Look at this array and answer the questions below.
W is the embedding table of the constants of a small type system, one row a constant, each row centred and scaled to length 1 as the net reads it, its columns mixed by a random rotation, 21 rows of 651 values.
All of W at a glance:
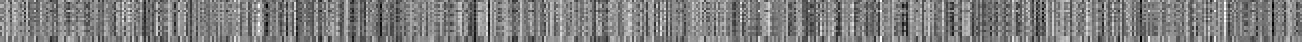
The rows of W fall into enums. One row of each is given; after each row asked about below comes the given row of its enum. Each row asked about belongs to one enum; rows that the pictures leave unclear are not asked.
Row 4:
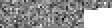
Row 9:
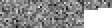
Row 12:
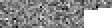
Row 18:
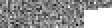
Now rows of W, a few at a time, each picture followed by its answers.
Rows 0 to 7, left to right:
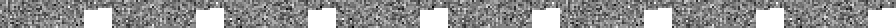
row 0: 18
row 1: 4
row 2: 12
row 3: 12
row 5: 18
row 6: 4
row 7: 12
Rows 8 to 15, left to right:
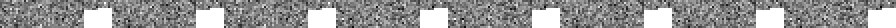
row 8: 4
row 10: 4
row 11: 12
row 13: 9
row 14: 9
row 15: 12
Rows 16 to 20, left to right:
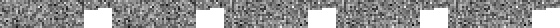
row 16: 9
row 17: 9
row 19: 18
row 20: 18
